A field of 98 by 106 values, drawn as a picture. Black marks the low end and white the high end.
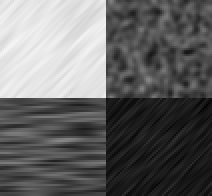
It is made of 2 by 2 panels. Panel 1,1: very high, slanting up to the right, faint in contrast. Panel 1,2: low, blotchy. Panel 2,1: low, streaked across. Panel 2,2: very low, slanting up to the right, faint in contrast.
